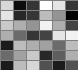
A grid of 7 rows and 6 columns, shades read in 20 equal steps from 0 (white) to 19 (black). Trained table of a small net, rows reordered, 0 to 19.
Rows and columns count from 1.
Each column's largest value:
17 18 15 16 17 19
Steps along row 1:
up down down up up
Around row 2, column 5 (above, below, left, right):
2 6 5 19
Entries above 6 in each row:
3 4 2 3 3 4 4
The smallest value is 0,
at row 1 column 4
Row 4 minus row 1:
3 -7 0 14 0 -14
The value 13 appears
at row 7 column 4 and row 7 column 6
